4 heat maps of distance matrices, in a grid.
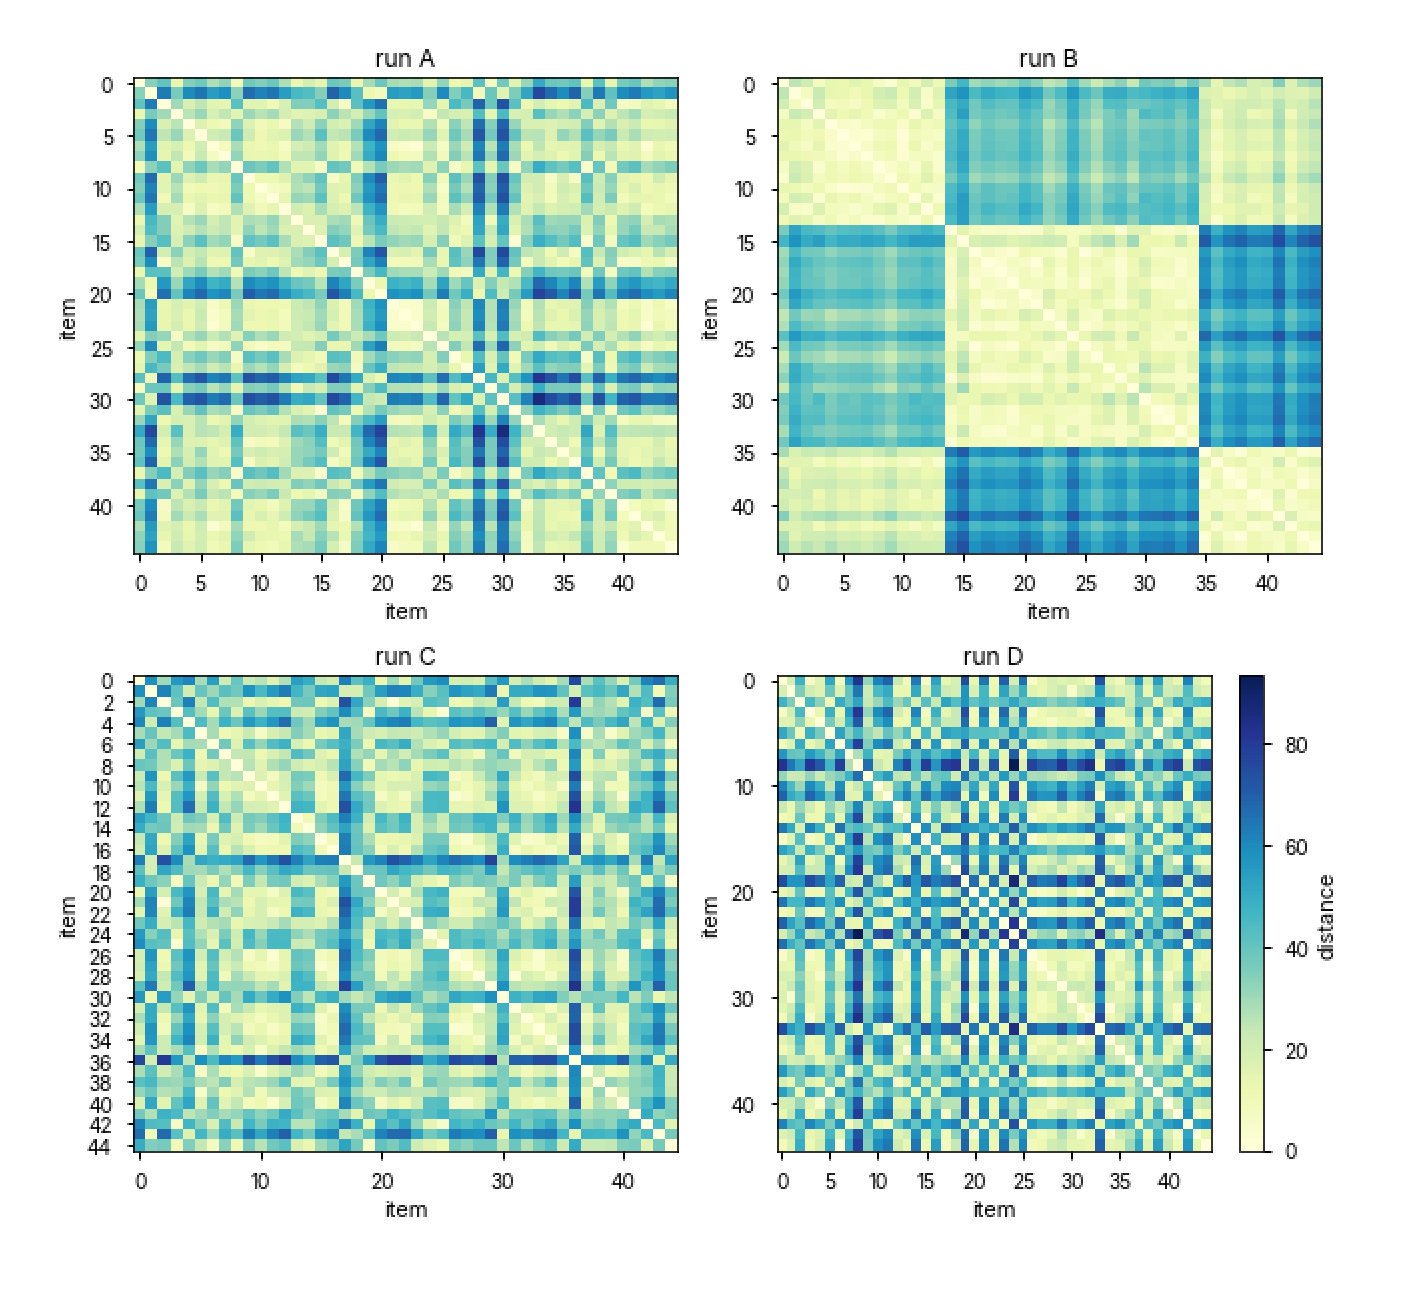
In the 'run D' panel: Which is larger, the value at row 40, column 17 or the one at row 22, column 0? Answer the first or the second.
the first
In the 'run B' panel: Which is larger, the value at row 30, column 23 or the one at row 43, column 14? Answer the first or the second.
the second
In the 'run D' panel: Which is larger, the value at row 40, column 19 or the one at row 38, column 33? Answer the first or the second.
the first
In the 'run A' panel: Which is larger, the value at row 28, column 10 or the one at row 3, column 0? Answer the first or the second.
the first
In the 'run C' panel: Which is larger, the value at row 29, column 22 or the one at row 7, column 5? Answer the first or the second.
the first
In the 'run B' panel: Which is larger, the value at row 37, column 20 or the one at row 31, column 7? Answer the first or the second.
the first
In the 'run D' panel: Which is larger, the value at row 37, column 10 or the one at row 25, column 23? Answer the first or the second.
the first
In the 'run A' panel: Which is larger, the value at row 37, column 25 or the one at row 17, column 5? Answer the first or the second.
the first
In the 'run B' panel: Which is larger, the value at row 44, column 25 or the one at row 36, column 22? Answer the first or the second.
the first
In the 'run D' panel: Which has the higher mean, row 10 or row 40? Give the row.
10
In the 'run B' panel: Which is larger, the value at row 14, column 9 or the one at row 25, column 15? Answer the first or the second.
the first
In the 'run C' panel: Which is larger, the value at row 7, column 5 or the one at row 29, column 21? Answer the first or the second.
the second
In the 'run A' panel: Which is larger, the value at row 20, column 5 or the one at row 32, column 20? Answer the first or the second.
the first
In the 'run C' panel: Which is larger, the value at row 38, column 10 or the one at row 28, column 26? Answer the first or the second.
the first
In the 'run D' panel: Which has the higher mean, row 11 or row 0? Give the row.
11
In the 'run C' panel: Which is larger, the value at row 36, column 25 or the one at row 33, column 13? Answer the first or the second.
the first
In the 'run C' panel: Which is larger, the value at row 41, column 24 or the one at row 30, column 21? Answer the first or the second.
the second
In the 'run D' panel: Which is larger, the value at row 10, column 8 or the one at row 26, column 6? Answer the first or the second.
the first
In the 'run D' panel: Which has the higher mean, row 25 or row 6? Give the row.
25
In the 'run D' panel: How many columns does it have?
45
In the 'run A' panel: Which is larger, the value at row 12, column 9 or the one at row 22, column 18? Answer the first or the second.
the second
